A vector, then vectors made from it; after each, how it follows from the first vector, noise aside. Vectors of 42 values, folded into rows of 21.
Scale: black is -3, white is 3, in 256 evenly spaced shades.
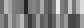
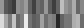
reversed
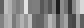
sign-scrambled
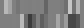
partly zeroed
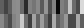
sign-scrambled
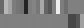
partly zeroed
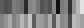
sign-scrambled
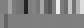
partly zeroed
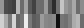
reversed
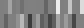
partly zeroed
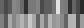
sign-scrambled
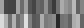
reversed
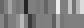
partly zeroed
